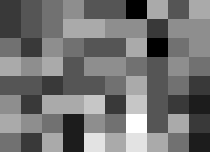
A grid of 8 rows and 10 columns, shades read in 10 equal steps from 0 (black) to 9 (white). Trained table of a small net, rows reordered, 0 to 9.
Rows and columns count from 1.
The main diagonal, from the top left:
2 3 5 3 3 2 9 6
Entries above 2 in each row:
8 8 8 10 8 6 8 7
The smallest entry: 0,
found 2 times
